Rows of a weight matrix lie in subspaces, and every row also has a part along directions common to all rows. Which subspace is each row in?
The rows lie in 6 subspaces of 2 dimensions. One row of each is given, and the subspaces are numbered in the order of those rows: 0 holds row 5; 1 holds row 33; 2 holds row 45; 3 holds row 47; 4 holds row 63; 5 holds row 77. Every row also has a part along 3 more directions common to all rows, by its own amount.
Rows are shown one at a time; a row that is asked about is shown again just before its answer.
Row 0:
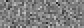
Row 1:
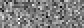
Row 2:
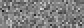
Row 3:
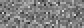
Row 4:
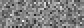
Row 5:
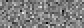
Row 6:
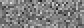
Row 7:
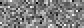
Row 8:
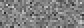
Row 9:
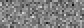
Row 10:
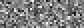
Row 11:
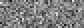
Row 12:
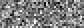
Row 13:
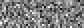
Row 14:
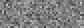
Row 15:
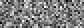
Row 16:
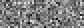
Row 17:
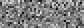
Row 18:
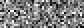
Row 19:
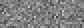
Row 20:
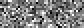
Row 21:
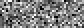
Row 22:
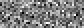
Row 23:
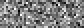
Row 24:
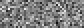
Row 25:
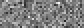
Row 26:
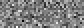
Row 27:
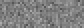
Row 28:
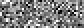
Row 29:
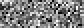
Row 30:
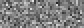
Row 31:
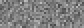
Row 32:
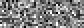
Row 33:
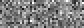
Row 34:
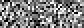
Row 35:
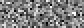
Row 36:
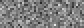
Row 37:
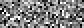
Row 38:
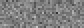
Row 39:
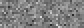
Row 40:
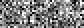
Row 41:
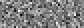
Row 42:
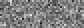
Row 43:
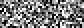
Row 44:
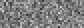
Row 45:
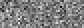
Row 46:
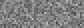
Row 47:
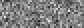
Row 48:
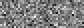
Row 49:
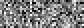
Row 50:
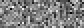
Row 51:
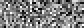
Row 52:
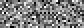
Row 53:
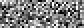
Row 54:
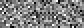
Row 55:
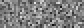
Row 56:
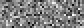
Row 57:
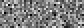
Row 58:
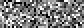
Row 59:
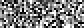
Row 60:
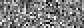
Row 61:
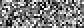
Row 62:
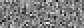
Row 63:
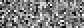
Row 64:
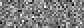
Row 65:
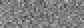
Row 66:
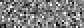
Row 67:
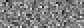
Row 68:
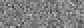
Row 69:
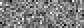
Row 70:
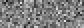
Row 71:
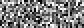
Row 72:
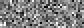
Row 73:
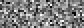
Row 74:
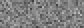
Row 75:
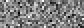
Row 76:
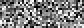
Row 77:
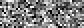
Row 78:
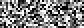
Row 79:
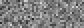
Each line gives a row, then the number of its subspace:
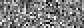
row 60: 0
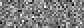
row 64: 2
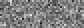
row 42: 5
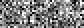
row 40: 1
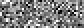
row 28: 3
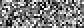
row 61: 2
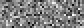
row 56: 2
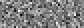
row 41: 4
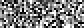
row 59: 1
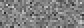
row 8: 1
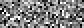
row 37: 0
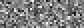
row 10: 4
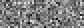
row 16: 1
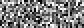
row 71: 3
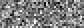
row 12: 2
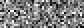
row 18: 4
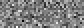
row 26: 2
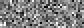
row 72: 5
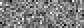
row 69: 5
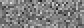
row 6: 3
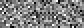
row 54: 0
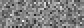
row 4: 2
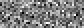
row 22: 0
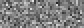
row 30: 4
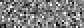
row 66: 4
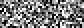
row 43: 0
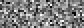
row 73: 4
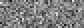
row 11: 5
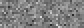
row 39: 5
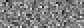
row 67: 0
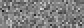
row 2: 2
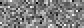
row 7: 5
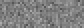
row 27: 3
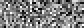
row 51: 1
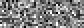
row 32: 5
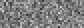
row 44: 2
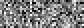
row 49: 1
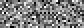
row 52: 0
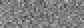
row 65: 2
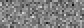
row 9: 0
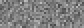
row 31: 3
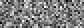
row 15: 2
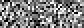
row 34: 3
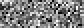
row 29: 3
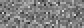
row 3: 0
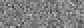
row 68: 1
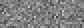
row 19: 0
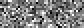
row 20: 5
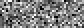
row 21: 2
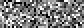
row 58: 2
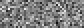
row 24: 2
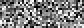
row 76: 3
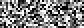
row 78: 5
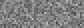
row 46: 4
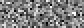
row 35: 4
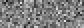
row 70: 3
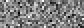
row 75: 4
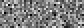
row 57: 1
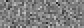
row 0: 0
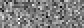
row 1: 2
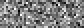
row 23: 4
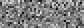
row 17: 3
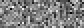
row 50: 1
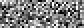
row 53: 3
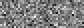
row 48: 5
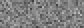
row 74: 4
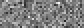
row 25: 1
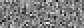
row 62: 0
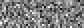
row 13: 3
